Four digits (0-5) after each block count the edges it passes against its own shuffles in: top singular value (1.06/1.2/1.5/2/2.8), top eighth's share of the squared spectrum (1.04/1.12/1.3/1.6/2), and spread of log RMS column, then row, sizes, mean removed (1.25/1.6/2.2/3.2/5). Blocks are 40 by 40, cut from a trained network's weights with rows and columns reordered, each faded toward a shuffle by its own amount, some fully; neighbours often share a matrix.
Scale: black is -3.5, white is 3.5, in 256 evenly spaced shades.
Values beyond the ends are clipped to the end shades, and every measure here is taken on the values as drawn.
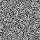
2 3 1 1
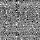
2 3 2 0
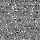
1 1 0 0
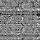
3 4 2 2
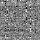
2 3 2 0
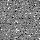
1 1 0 0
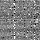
2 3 2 0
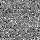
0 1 0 0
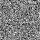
0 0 0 0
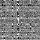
3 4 3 1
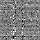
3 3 2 0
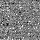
1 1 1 0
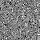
0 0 0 0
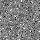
0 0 0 0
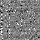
2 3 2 0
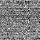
3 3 2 1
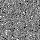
0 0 0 0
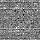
3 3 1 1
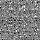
2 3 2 0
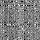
2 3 0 2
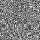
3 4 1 1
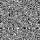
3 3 1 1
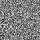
2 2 0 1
